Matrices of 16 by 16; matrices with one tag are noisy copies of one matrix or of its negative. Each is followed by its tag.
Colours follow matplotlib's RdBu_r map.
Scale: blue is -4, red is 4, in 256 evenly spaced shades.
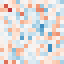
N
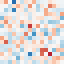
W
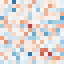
W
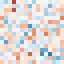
W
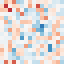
N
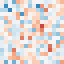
N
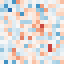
N
